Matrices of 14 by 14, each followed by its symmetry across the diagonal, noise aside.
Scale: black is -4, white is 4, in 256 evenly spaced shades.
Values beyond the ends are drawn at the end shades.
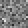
neither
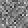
symmetric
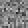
neither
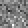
neither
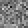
neither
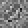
symmetric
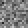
neither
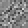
symmetric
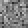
neither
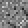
symmetric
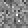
neither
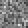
neither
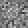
symmetric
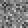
symmetric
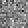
neither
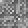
symmetric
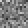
neither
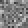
symmetric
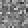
neither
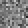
neither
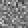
neither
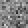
neither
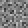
symmetric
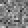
neither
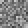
symmetric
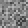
symmetric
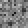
symmetric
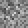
symmetric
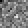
symmetric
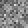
symmetric
